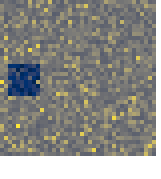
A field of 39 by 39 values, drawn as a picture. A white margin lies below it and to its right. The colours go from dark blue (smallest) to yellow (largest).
Odd rows or columns: none. Stripes: none. Odd patch: lower, in the middle left. Histogram: heavy tails on both sides. Mirror symmetry: none. Ninth with the lowest average: middle left.
